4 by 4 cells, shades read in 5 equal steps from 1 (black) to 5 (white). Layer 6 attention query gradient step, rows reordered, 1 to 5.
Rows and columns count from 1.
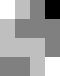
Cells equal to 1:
1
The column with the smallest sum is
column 4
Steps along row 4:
same up up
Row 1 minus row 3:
1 0 -1 -2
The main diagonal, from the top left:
5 3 4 5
